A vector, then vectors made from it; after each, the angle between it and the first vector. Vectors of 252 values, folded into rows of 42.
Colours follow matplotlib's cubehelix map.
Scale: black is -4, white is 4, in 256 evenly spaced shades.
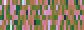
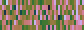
partly opposed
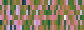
nearly opposite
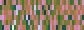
partly opposed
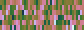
partly opposed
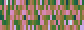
partly aligned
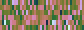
orthogonal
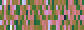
nearly parallel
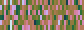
nearly parallel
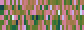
orthogonal
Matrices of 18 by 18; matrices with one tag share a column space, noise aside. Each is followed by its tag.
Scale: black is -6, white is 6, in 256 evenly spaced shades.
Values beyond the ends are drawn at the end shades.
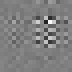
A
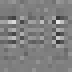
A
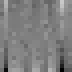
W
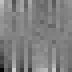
W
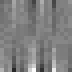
W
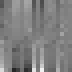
W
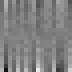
W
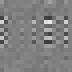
A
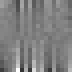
W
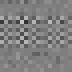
A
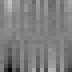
W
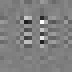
A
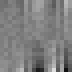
W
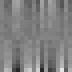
W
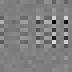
A
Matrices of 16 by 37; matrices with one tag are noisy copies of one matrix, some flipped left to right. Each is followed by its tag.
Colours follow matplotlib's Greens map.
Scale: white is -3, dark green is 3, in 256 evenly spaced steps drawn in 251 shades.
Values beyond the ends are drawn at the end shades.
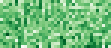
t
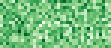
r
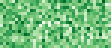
r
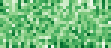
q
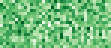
r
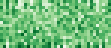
q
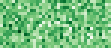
r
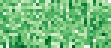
t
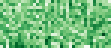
t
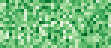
r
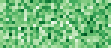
r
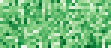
t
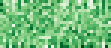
q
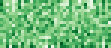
q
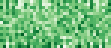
q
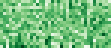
t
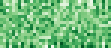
q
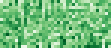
t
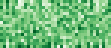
q
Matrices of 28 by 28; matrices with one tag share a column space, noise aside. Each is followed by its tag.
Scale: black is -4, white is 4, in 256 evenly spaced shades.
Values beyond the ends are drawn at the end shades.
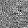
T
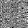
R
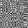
T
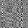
T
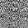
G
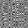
T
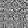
G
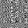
R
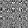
G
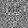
T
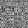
T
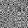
T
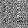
R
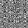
R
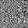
R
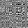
T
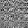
G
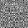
T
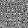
T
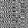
R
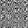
G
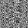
R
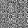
R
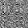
T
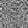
G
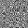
T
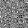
R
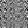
G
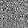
G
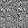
G
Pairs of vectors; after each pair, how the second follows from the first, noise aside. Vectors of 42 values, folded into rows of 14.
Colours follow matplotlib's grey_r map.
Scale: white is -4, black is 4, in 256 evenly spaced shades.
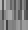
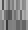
sign-scrambled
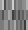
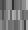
sign-scrambled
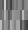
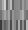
sign-scrambled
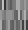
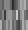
shuffled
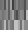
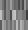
shuffled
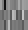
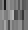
sign-scrambled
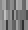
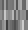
sign-scrambled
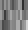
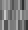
sign-scrambled
